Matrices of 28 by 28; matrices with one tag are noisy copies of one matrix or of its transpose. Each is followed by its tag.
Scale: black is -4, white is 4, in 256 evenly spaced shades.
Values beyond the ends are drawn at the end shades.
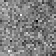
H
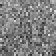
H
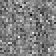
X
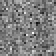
X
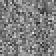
X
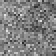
H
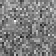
H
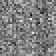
X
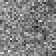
H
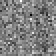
X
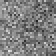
H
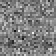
X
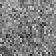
H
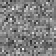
X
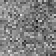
H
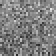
H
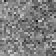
H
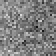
H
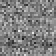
X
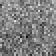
H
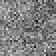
H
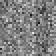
X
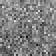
H
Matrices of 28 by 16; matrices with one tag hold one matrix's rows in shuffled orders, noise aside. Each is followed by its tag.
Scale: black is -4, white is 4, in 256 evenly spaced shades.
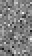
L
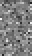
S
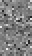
S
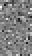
S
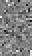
S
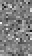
S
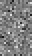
L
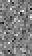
L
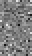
S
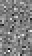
L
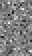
L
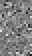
S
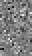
L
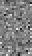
S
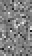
L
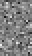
S
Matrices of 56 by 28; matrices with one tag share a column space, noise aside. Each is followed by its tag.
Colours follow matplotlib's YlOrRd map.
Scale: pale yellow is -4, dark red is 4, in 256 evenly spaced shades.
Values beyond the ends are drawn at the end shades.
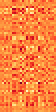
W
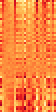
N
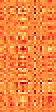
W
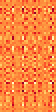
W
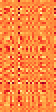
W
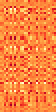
W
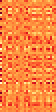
W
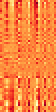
N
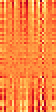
N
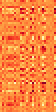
W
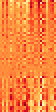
N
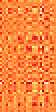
W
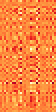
W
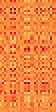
W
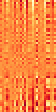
N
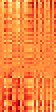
N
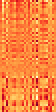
N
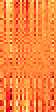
N
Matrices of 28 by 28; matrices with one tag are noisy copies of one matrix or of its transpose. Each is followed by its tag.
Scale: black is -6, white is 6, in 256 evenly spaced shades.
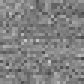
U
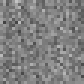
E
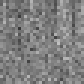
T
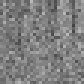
T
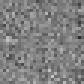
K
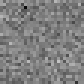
E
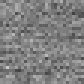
U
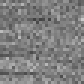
T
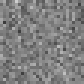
E
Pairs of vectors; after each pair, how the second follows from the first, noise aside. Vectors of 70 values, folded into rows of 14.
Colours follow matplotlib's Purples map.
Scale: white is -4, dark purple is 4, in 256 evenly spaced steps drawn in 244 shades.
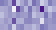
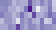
shuffled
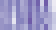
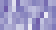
shuffled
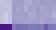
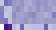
sign-scrambled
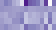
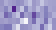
shuffled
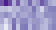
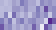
shuffled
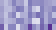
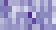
shuffled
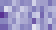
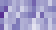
sign-scrambled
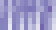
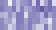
shuffled
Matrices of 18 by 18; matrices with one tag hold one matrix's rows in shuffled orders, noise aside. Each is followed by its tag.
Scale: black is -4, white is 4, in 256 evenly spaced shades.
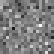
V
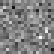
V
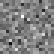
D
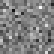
V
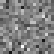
D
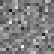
D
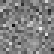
V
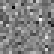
V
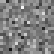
D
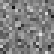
V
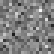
V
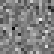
V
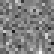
V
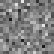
D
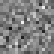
D
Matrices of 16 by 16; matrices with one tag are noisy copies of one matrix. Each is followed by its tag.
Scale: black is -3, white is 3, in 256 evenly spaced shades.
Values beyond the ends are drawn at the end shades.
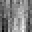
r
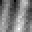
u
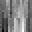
r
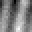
u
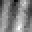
u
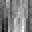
r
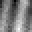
u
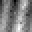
u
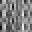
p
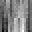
r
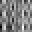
p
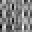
p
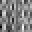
p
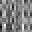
p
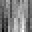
r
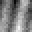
u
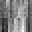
r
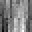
r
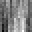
r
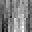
r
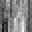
r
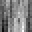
r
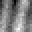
u
